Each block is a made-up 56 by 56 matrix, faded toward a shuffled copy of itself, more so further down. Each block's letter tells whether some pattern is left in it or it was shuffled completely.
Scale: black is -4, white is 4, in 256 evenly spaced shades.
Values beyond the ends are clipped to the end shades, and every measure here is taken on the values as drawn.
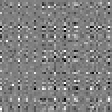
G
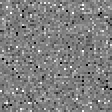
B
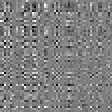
G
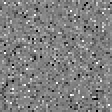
B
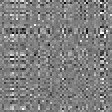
G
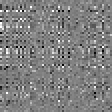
G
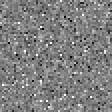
B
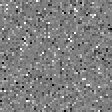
B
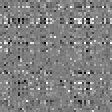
G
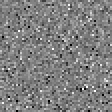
B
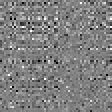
G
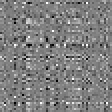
G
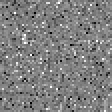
B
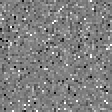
B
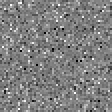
B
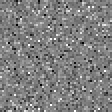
B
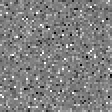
B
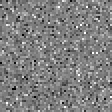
B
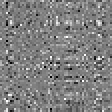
G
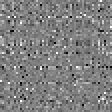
G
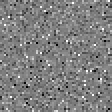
B
